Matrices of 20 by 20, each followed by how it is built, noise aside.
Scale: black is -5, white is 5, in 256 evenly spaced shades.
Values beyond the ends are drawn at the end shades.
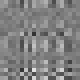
low rank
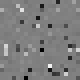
sparse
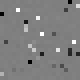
sparse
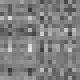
low rank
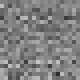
low rank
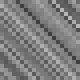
Toeplitz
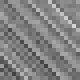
Toeplitz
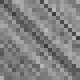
Toeplitz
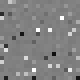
sparse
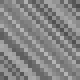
Toeplitz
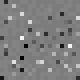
sparse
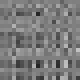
low rank
